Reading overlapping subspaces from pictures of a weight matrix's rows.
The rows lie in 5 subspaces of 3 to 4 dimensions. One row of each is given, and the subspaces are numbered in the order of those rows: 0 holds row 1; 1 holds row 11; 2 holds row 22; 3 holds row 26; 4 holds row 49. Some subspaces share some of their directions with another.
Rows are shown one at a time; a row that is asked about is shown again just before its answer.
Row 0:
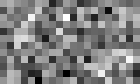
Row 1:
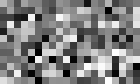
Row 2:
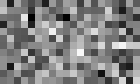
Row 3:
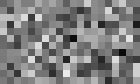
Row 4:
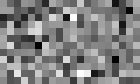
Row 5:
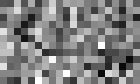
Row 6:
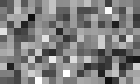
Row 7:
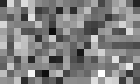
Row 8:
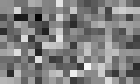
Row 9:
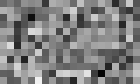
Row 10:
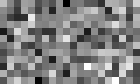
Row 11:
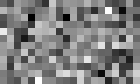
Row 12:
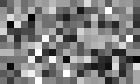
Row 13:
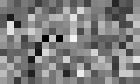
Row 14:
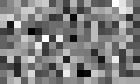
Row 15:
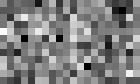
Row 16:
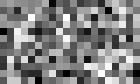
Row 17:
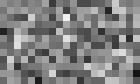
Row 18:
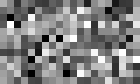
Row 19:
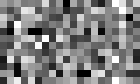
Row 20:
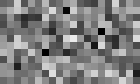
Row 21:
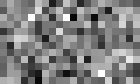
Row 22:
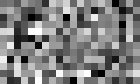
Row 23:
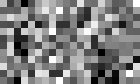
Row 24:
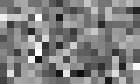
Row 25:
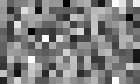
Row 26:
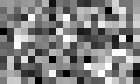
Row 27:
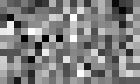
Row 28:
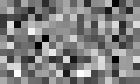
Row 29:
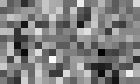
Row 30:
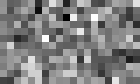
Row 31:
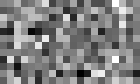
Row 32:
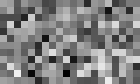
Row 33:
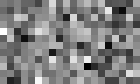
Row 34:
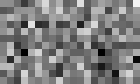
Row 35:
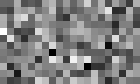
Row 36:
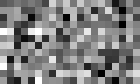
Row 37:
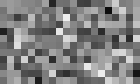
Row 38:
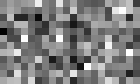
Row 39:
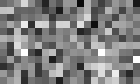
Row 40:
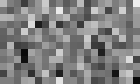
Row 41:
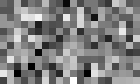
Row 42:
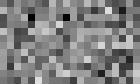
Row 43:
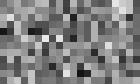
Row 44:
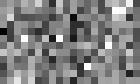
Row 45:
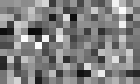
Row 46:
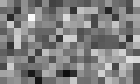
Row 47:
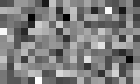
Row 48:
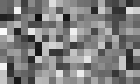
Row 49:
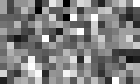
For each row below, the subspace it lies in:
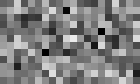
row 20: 3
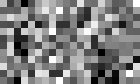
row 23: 1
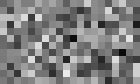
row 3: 3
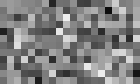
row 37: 3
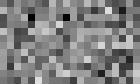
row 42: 1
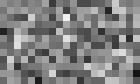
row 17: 3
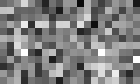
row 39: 1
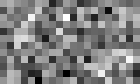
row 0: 4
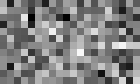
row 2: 1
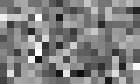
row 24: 0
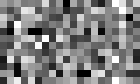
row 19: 4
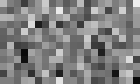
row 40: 1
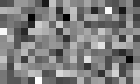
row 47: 1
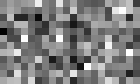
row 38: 0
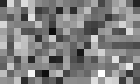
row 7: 1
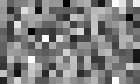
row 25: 4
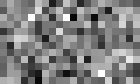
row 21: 4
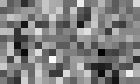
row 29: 1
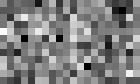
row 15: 0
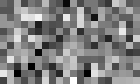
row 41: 2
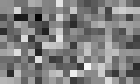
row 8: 0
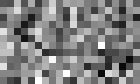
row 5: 3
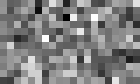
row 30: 4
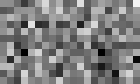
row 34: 1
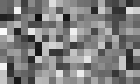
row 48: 0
